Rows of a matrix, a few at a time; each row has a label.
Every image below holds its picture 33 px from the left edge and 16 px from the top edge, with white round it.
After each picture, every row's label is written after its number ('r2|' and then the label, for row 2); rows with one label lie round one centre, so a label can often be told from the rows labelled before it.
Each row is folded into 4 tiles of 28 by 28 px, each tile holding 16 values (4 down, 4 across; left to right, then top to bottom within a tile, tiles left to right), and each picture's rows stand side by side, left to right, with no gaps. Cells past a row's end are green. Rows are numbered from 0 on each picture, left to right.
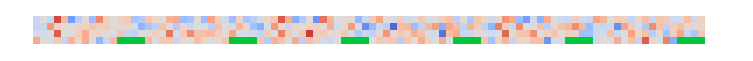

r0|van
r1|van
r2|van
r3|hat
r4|van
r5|hat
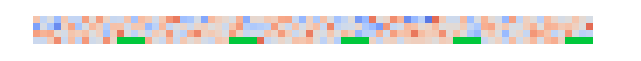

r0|hat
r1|van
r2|van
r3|van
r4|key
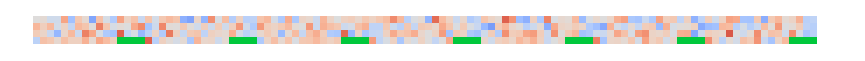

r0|key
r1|van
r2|key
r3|van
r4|van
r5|van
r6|van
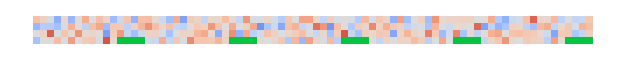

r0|hat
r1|key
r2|hat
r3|key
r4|hat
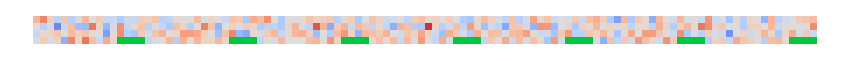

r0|hat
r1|hat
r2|hat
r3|hat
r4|hat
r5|key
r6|key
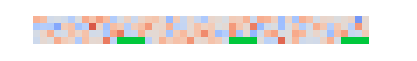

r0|hat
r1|key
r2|hat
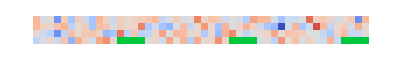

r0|key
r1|hat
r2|hat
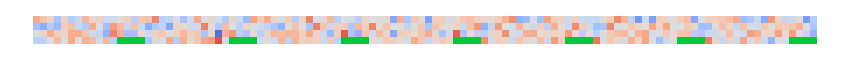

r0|hat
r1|hat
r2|hat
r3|key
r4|van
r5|van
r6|van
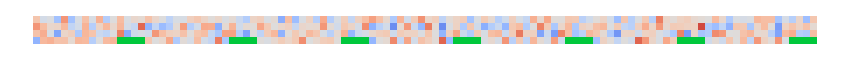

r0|key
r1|hat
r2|key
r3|hat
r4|hat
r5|key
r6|hat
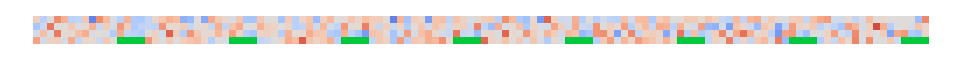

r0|van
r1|van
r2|key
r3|key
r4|van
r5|key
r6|hat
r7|hat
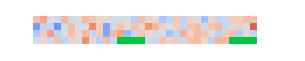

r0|hat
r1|key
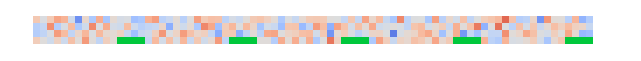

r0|van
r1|hat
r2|hat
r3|key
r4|van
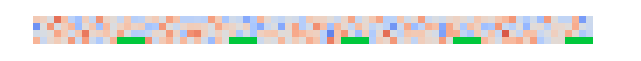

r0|van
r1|van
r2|hat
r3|hat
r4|van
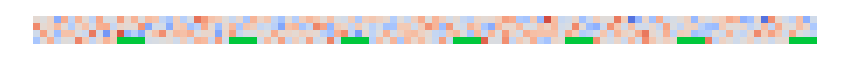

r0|key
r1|hat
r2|hat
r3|hat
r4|van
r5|van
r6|van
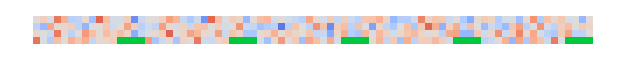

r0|van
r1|van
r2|hat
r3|hat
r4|hat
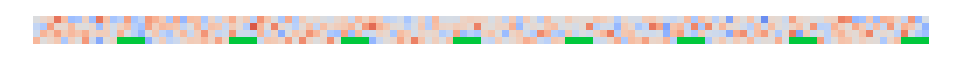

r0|van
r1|key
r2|key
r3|key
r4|key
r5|hat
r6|key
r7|van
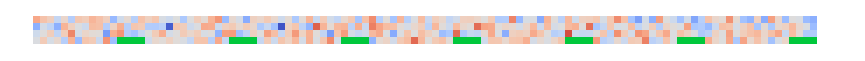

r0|hat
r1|hat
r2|hat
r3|key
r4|key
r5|van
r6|van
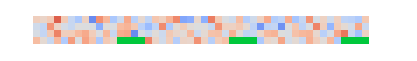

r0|van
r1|van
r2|hat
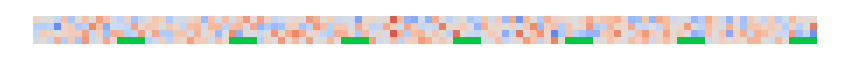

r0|hat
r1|key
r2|hat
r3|van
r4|key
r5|van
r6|key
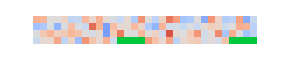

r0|hat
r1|van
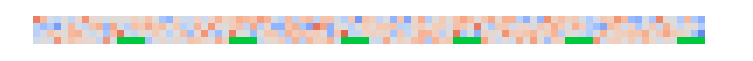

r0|hat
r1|key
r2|hat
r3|key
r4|van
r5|van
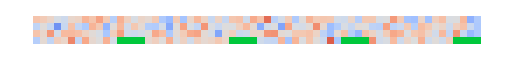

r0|hat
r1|hat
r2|hat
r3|van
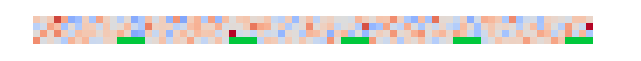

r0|van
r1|key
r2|key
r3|van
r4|key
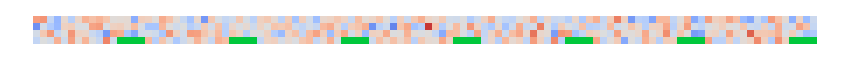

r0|hat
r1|van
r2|key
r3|hat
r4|hat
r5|van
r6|van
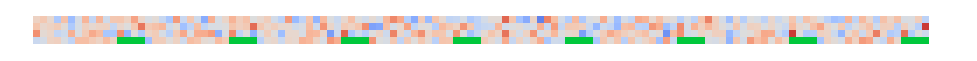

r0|key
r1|key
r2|key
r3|van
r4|van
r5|hat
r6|key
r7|key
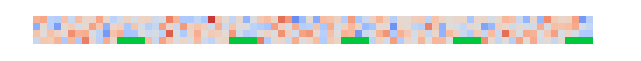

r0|hat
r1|van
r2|van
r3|hat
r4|van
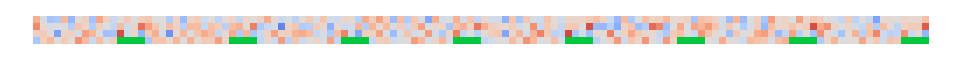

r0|key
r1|key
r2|hat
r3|key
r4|key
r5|hat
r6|key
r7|key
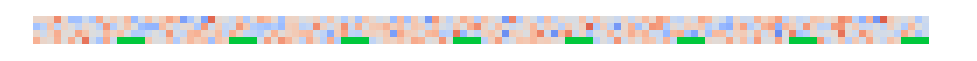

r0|van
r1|van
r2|hat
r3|key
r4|key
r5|hat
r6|hat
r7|van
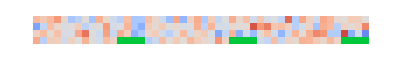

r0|van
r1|key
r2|key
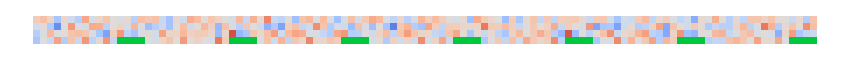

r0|hat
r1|hat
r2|hat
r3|hat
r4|key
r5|hat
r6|hat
